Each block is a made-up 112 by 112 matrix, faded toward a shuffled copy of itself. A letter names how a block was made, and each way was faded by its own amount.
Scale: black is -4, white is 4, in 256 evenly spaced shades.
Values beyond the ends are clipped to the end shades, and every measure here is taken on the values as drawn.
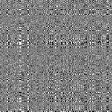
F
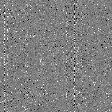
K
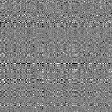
F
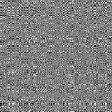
F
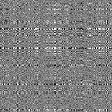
F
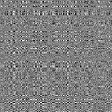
F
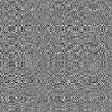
F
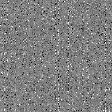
K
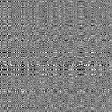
F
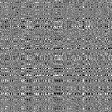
F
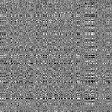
F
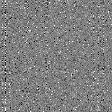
K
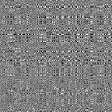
F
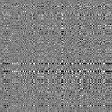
F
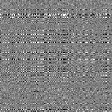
F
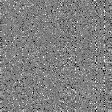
K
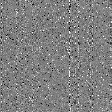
K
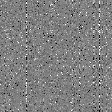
K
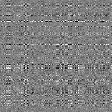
F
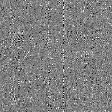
K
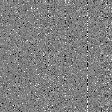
K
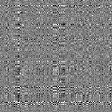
F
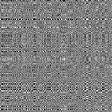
F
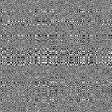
F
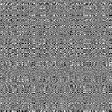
F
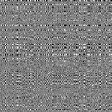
F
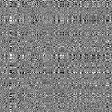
F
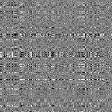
F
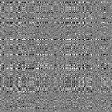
F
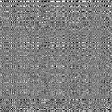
F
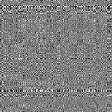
F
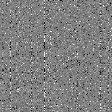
K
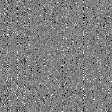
K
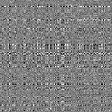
F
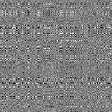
F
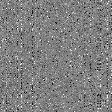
K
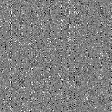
K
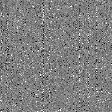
K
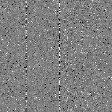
K
